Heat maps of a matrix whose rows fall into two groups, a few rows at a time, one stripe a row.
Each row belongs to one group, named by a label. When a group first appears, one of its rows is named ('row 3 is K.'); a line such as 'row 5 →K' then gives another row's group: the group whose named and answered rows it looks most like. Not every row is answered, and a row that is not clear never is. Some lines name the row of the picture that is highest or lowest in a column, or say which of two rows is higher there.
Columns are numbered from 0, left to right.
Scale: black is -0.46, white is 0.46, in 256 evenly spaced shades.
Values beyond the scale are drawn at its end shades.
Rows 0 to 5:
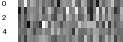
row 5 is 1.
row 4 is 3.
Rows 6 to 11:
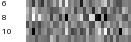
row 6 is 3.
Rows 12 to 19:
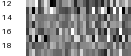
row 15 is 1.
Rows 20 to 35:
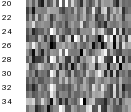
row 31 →3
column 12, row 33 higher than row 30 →No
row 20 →3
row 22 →1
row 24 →1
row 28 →1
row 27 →3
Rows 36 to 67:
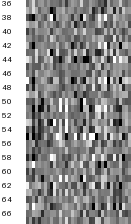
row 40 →1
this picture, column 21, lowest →51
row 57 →3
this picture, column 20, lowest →44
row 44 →1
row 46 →1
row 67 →3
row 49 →1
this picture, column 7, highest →43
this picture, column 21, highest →55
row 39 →1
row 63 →3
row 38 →3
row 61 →3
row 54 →3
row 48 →1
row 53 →3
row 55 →1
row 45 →3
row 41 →1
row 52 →3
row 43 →1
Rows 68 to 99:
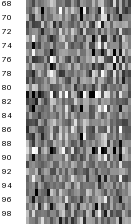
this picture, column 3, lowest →95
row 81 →3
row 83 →3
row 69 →3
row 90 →3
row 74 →3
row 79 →1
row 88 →3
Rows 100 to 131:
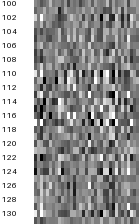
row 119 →3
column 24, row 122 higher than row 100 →No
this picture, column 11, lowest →126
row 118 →1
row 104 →3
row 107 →1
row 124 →3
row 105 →3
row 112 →3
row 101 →1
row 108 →1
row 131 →1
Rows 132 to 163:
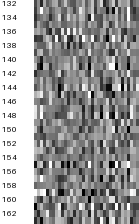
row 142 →3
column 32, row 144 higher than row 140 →Yes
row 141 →3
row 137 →1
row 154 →3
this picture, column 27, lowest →141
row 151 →1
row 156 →3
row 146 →3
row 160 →3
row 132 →1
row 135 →3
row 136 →3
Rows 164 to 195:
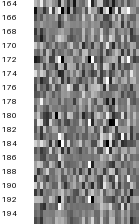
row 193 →1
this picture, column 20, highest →173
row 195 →1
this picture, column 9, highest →184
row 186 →1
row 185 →3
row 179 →3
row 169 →1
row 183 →1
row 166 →1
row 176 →1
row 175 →3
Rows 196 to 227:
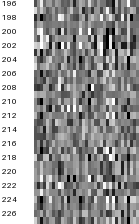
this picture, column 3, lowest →214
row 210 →3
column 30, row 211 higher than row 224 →No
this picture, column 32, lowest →198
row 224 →3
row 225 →3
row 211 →3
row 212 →3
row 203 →1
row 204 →3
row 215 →1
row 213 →1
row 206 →3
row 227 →3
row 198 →1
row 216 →1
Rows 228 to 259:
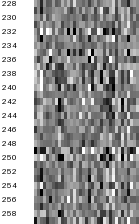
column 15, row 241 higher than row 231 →Yes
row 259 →3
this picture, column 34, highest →249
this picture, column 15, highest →244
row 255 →3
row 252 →3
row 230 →1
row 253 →3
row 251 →1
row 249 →1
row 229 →1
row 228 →3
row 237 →1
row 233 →3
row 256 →3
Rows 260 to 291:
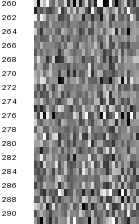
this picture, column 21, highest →260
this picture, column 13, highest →291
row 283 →1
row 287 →1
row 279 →1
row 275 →1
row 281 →3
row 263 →3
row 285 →1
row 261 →3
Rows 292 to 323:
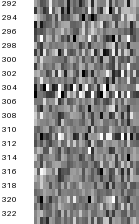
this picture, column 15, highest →305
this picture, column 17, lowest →311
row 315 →1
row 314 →3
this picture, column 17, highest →304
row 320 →3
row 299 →1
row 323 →3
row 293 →3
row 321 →1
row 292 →3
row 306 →1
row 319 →1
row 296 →1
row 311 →1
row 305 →3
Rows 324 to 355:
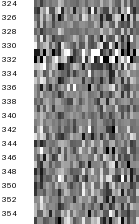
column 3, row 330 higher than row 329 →Yes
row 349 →1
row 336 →3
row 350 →1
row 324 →1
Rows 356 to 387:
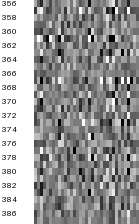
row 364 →3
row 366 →1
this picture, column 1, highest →361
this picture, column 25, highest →367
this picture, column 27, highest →357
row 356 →3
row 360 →3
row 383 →3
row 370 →3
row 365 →3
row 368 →3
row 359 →3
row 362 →1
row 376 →1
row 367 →1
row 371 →3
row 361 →3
